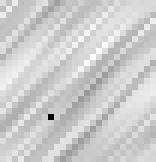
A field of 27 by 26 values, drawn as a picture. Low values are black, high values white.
Grain: diagonal, up to the right. Lone odd cells: 1, lower than its neighbours. Histogram: skewed, a long tail of low values. Average level on the scale: 80%.
